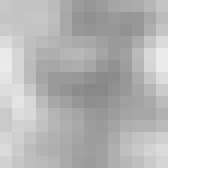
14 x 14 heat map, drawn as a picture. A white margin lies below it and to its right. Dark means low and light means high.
Average level on the scale: 70%. Ninth with the lowest average: centre. Calmest part: bottom middle.
